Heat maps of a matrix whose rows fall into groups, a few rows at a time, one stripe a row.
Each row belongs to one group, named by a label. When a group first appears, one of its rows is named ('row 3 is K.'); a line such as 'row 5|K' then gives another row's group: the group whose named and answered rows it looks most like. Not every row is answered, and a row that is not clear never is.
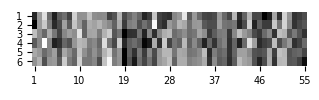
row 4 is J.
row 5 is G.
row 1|J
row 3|G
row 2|J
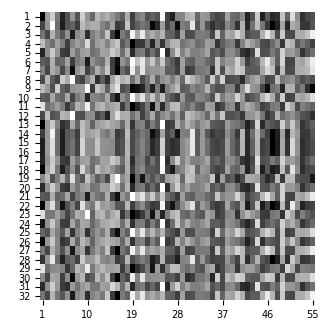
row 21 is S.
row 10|S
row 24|J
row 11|G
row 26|J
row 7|S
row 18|J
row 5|J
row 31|J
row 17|J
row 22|J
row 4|G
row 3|S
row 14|J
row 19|G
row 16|J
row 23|G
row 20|J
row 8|G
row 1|J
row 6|S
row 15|J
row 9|G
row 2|J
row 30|S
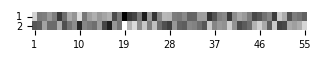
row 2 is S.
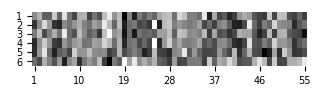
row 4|J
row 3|G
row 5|J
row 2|J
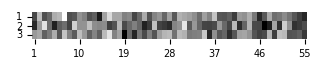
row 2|J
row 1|G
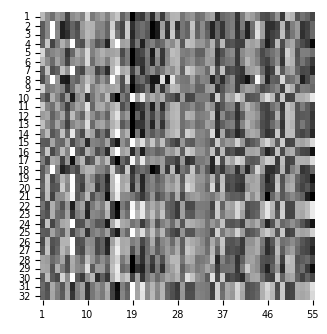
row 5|G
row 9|G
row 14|G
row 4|G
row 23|S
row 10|S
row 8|J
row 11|G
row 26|G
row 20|G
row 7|G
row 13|G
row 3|J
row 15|S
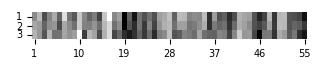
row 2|G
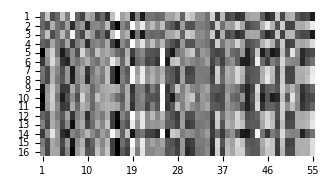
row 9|J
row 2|S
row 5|J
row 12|S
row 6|J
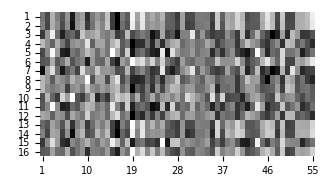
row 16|S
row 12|G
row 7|J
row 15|J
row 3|J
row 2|S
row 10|G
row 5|J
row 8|G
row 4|G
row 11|J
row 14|S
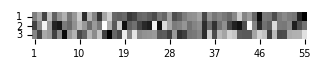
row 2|J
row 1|G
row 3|S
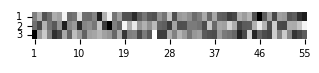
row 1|G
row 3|J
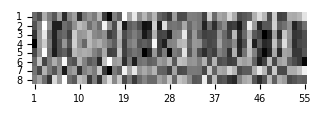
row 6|G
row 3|J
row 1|S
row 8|G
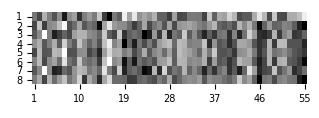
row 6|G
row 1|S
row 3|J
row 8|G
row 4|G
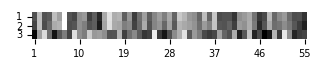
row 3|J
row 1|G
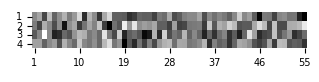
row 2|S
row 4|G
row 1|G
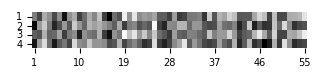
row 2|J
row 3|S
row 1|S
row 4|J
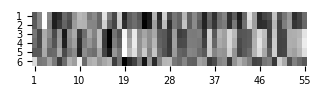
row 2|J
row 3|S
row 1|J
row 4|S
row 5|S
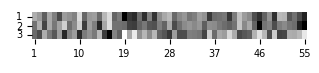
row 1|G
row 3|S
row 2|G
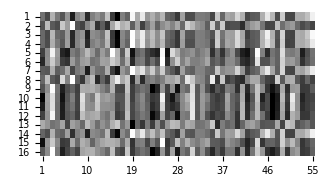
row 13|G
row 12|J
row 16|J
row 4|S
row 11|J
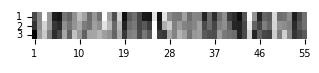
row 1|J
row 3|J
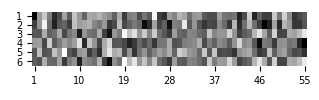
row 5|G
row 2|J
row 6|S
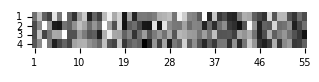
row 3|G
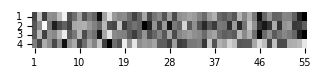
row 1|G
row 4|S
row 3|G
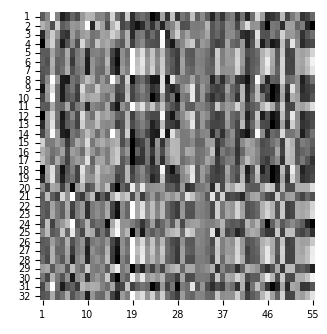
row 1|J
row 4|J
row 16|G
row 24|G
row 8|J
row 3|J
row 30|S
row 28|S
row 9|J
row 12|J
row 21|G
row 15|G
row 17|G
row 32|S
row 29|G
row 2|G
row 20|S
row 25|G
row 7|S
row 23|S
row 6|S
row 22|S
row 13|J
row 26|S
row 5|S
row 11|S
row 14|J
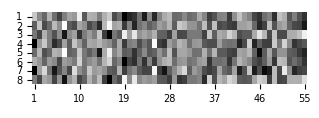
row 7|J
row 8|S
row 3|S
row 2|G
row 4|J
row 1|G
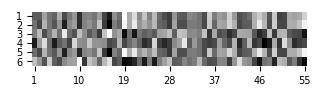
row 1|S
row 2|S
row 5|S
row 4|J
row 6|G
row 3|G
